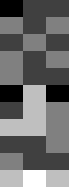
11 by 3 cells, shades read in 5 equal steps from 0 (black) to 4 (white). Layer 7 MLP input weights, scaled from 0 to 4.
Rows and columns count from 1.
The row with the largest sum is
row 11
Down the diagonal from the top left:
0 1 1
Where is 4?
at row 11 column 2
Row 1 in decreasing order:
1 1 0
